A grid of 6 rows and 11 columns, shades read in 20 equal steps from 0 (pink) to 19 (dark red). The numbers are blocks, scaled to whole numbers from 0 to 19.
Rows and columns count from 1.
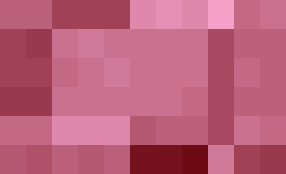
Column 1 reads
8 12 12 13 7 9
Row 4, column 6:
6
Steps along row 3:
same down down down up same same up down up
